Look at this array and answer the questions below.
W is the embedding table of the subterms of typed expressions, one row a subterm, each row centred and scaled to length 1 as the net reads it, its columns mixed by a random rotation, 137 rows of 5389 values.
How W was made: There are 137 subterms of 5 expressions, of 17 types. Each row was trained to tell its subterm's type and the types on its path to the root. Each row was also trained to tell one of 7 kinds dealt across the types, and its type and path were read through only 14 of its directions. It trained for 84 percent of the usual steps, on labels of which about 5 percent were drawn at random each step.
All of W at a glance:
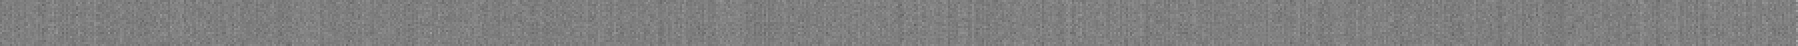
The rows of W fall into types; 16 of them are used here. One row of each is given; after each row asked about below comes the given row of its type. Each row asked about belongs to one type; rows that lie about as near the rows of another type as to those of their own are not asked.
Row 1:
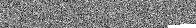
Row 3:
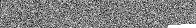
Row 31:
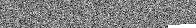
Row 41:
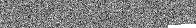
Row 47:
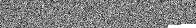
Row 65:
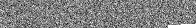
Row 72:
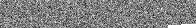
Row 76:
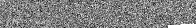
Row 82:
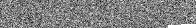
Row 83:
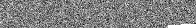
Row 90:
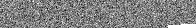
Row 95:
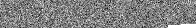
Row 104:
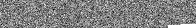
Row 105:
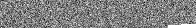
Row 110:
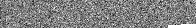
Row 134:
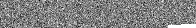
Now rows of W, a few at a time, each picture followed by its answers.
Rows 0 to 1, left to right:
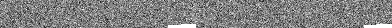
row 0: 105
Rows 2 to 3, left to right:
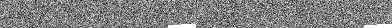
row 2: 90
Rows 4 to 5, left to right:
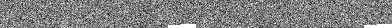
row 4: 41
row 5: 31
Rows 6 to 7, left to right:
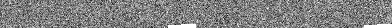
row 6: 82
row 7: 82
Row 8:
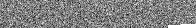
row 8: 1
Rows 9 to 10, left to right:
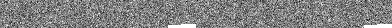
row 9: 90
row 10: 83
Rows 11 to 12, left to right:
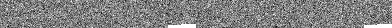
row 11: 83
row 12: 134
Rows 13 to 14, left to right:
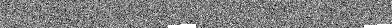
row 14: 83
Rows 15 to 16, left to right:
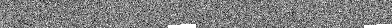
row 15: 31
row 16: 1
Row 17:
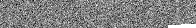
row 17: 1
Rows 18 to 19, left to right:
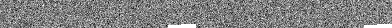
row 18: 31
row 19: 110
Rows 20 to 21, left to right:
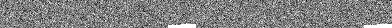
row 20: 47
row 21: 83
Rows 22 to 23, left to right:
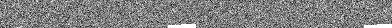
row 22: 134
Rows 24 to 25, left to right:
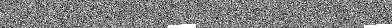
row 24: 104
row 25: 72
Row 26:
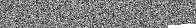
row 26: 41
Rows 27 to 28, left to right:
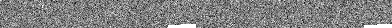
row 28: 83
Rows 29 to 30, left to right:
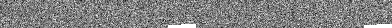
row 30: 1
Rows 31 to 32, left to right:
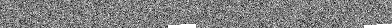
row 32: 65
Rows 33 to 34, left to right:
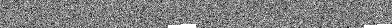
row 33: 47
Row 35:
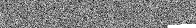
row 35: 104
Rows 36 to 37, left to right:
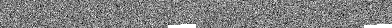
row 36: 1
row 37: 105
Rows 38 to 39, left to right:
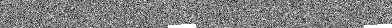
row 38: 90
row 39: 82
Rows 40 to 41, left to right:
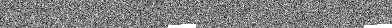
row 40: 41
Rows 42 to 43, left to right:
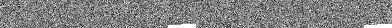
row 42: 47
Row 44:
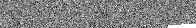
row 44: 3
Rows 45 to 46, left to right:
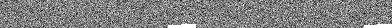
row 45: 47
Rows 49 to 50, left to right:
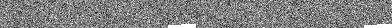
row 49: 3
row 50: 110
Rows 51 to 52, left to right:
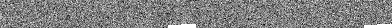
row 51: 104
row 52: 105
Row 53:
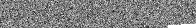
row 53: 134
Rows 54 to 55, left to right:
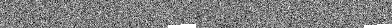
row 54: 65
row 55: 110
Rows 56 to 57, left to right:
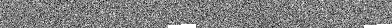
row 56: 134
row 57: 1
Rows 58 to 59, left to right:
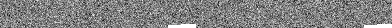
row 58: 72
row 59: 41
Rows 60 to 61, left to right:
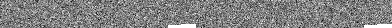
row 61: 83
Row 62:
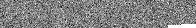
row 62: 83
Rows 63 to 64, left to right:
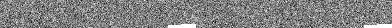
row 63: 90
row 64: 65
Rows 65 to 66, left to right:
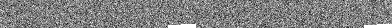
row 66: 90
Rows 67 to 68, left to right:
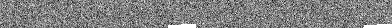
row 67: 104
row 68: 110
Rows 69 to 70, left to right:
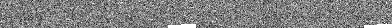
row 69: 82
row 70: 104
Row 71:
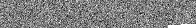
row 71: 1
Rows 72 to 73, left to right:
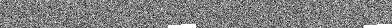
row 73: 1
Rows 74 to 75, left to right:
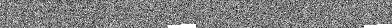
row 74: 76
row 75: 31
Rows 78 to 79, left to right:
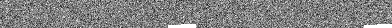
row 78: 83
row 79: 41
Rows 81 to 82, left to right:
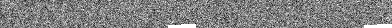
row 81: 82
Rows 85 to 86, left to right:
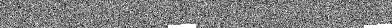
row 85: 47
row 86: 76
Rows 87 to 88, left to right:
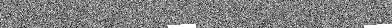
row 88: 72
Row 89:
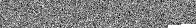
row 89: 47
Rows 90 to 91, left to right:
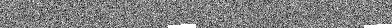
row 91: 104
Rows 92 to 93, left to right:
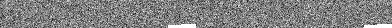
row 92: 105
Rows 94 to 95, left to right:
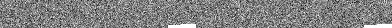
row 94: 90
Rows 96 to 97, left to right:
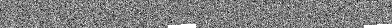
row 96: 41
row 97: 47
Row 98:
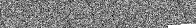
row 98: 76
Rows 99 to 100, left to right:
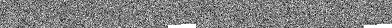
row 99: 31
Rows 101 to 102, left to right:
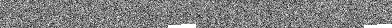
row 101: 110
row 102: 82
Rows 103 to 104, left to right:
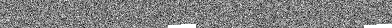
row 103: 31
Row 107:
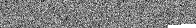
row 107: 47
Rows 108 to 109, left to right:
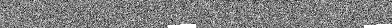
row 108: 1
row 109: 76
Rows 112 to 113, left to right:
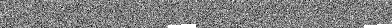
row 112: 134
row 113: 134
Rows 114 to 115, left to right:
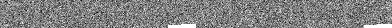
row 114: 90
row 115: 104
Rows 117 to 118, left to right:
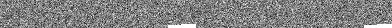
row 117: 134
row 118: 41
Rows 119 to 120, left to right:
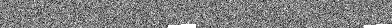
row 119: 3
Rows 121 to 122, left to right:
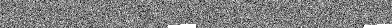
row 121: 72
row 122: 3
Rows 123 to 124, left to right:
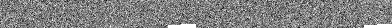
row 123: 47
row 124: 90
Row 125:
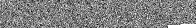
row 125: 76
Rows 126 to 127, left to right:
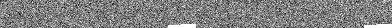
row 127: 65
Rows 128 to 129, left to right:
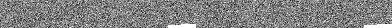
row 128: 105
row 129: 105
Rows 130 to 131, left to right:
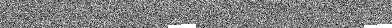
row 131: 83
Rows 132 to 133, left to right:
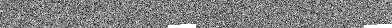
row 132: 31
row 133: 65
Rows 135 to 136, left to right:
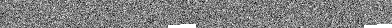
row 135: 72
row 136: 90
